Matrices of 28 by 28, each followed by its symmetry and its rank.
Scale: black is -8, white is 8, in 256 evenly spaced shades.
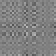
symmetric, rank two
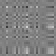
symmetric, rank two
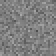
antisymmetric, full rank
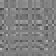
neither, rank two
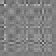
symmetric, rank two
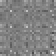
symmetric, rank three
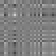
symmetric, rank one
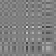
symmetric, rank one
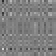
neither, rank two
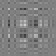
symmetric, rank one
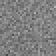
antisymmetric, full rank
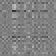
neither, rank three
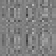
neither, rank three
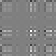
symmetric, rank one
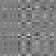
neither, rank two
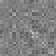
symmetric, rank three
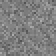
antisymmetric, full rank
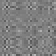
neither, rank three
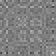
symmetric, rank three
